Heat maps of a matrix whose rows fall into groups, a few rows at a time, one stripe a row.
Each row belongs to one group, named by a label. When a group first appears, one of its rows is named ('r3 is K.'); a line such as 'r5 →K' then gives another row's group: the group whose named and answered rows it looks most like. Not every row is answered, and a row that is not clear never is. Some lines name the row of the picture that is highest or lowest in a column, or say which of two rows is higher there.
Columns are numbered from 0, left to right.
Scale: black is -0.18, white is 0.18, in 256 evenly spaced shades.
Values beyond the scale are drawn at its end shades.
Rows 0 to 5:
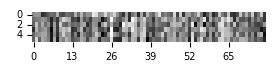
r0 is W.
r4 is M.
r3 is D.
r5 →D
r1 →M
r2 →D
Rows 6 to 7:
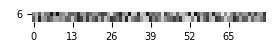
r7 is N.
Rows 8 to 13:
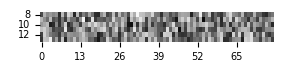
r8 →D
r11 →W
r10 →W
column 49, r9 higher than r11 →Yes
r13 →N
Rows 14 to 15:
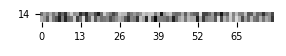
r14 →M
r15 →M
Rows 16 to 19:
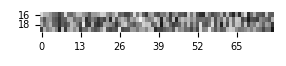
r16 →W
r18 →M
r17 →M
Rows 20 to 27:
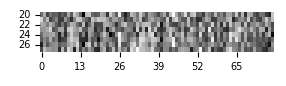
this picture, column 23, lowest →24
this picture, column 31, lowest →23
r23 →N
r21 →W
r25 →M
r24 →M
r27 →D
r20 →D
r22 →M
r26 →D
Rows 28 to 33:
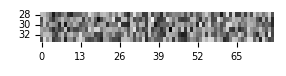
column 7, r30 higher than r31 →Yes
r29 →N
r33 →N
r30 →D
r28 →W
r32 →N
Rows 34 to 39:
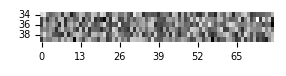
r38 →W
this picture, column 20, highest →34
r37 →N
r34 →W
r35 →N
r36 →D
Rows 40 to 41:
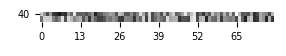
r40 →M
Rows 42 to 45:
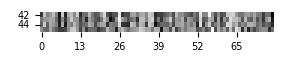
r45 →M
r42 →D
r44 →D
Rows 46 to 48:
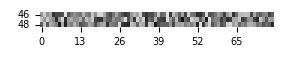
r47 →N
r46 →W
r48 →D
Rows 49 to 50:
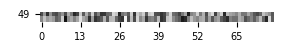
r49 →N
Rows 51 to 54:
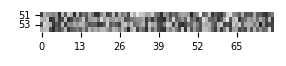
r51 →D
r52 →W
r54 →W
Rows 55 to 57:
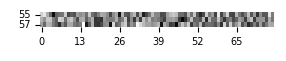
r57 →M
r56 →N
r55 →W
